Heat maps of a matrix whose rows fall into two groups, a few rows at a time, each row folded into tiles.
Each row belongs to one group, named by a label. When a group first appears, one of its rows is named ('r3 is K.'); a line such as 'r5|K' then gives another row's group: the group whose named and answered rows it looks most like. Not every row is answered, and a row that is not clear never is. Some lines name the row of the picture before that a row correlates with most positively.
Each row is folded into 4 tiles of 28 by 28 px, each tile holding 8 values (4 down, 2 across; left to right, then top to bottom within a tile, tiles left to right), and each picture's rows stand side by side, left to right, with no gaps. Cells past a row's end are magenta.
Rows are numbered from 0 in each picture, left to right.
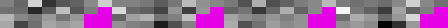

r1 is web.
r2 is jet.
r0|jet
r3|web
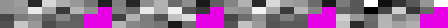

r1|web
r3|jet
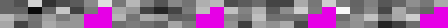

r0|jet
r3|web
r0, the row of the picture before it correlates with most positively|3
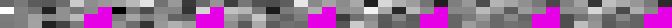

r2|web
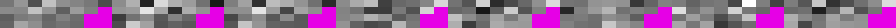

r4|jet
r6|web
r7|jet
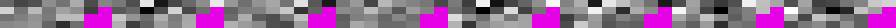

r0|web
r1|jet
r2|web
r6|web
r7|web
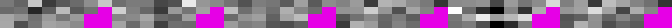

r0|jet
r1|web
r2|web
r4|web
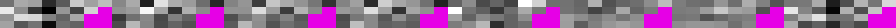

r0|web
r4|web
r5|jet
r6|web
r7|web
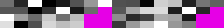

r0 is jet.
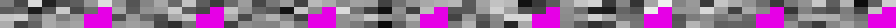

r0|jet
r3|web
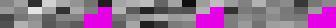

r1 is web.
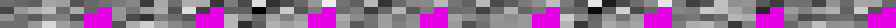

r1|web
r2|jet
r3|jet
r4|jet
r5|jet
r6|web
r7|web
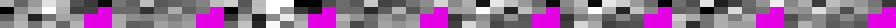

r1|jet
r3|jet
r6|jet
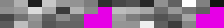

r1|web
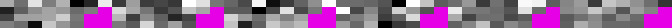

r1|web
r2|jet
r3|web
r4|web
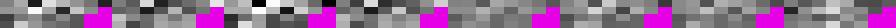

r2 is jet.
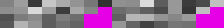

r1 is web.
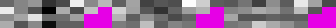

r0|web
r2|web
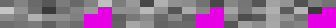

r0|web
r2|web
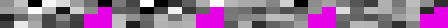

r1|jet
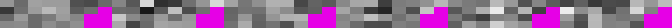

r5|web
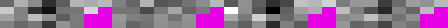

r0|web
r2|web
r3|web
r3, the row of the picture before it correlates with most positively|3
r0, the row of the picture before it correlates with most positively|3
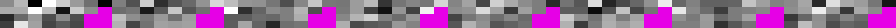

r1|jet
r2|web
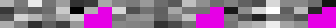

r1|web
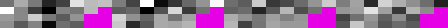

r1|jet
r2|jet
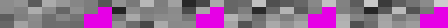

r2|jet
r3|jet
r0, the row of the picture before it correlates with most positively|3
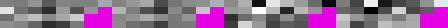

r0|web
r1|web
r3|jet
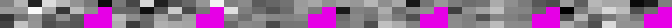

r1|jet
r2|web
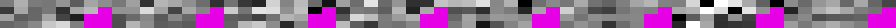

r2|web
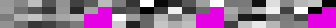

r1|jet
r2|web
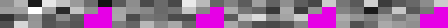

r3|jet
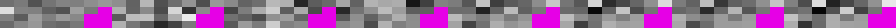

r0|web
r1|web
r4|jet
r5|jet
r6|jet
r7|jet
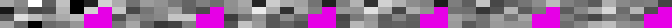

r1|web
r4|jet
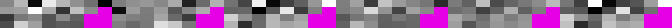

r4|jet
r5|jet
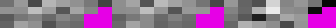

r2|web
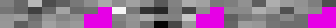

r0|jet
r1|web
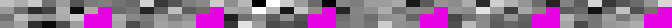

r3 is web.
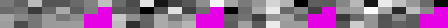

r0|jet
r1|jet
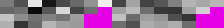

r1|web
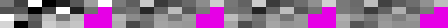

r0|jet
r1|jet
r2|jet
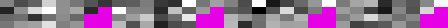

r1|web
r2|jet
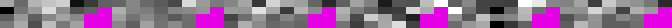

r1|web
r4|web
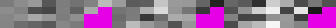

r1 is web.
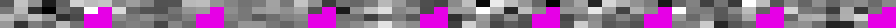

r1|web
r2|web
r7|web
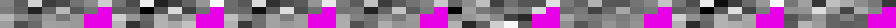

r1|jet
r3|jet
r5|jet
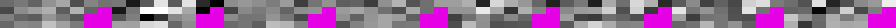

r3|web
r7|jet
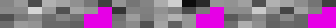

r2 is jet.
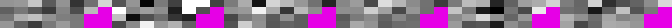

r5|jet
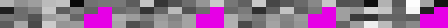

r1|jet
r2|jet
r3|web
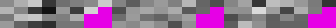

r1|web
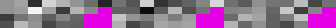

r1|jet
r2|web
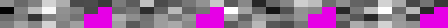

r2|web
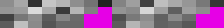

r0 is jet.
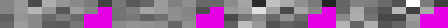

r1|web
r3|web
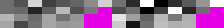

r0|jet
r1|jet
